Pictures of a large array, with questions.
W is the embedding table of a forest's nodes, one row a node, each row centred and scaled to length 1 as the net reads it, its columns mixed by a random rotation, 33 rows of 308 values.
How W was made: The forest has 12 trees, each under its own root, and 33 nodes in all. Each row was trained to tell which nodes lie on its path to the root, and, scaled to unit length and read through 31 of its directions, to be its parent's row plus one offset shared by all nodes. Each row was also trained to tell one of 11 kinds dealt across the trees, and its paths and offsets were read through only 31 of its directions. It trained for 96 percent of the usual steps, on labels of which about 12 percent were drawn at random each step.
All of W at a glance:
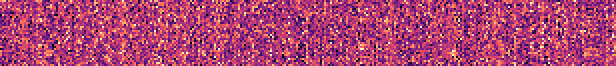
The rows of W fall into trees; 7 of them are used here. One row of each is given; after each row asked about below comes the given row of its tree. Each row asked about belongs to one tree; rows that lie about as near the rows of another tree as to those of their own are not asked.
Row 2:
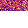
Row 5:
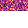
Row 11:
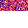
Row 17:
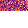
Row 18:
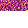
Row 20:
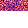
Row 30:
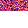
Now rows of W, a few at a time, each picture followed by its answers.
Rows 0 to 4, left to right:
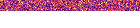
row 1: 5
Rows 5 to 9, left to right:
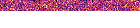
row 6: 2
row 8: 17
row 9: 30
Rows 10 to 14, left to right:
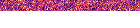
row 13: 17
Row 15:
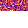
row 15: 11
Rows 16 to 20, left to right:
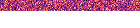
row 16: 11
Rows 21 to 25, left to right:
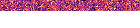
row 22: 30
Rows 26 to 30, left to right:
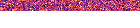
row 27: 17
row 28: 30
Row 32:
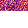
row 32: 20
